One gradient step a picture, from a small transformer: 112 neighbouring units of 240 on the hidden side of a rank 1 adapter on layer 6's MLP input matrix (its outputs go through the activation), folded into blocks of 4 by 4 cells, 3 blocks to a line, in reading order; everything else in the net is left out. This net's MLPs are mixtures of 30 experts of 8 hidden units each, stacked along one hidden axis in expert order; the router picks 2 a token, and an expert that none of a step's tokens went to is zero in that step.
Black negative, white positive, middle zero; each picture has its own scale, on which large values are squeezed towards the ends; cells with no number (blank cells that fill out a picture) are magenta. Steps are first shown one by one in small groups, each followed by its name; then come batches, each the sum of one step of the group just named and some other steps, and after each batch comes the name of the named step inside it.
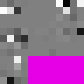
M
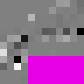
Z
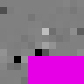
Z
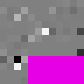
Z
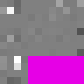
M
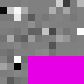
M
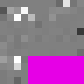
Z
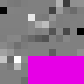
Z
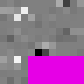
Z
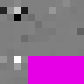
Z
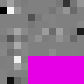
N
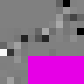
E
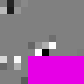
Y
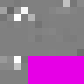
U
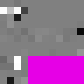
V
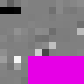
Y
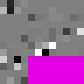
Y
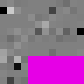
N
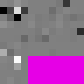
E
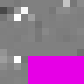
U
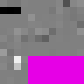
E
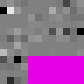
N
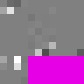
Y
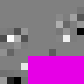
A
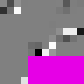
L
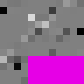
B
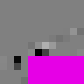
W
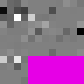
B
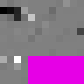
B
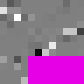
L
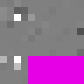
B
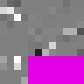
L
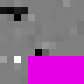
W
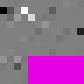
B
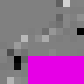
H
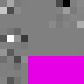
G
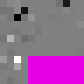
G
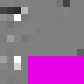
G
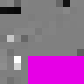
G
